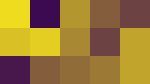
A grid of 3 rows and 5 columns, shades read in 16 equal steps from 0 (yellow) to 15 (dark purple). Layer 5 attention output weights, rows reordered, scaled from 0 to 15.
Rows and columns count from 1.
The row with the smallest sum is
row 2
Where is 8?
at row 3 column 3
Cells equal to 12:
0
